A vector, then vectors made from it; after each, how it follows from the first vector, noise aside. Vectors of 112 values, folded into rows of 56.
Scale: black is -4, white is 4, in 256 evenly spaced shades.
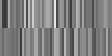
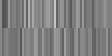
shrunk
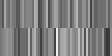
reversed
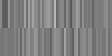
shrunk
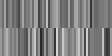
reversed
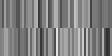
reversed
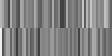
wrapped around
